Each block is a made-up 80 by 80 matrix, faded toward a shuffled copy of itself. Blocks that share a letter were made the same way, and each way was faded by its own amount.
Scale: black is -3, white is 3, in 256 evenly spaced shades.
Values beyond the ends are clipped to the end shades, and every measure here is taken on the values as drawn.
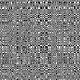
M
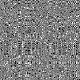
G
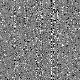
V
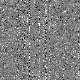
V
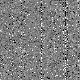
V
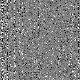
V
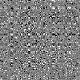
G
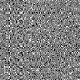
G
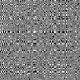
M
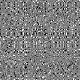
G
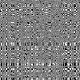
M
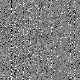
V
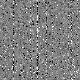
V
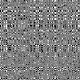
M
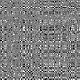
M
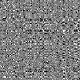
G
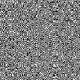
G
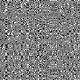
G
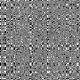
M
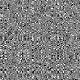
G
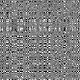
M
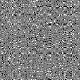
G
